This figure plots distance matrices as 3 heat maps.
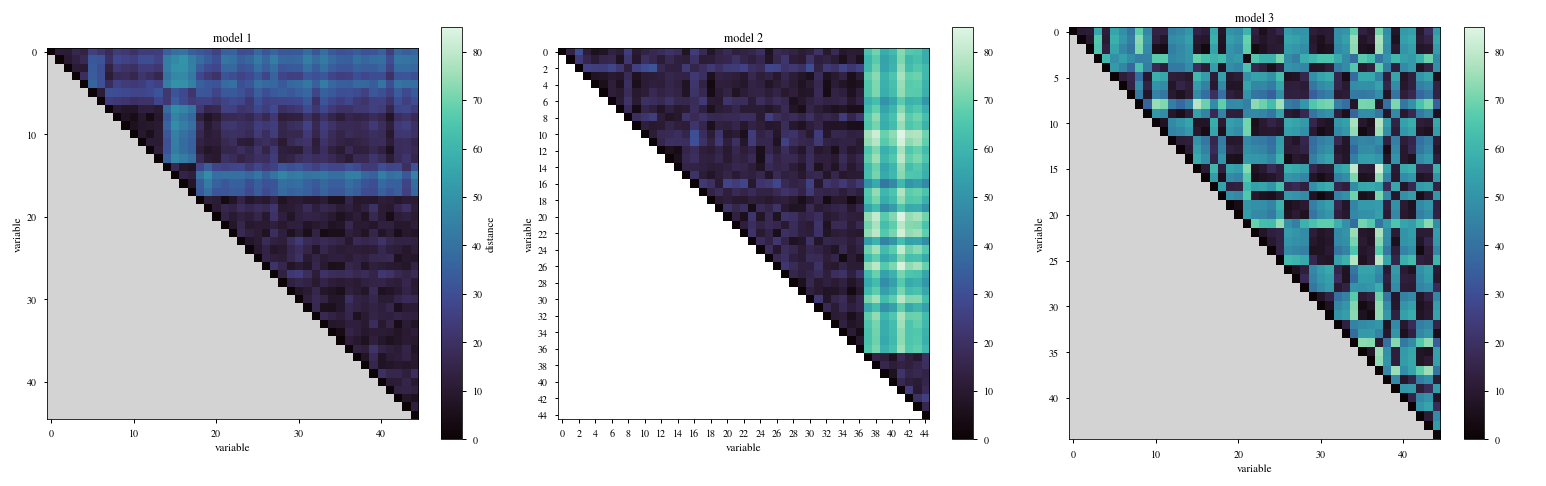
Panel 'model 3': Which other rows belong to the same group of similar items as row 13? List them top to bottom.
5, 6, 7, 9, 12, 14, 17, 19, 20, 26, 27, 28, 32, 33, 38, 40, 41, 44
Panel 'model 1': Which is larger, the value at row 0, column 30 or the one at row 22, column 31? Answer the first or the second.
the first
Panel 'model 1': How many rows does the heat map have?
45
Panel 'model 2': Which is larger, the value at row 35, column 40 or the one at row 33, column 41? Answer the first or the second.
the second
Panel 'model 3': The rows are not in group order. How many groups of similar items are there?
4
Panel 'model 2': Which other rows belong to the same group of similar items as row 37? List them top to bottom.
38, 39, 40, 41, 42, 43, 44
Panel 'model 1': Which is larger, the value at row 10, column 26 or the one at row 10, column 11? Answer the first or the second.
the first
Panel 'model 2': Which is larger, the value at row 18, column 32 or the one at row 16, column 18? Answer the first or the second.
the second
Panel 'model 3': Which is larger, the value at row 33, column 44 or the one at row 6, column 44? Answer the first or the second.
the second
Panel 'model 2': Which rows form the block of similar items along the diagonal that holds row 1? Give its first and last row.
0 to 36
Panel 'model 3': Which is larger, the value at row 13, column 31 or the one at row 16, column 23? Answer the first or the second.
the first
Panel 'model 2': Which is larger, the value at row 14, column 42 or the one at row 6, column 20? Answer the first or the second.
the first
